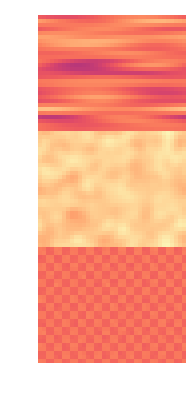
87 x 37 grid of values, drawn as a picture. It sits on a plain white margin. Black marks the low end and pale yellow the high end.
It is made of 3 by 1 panels. Panel 1,1: high, streaked across. Panel 2,1: very high, blotchy, faint in contrast. Panel 3,1: high, checkered, faint in contrast.
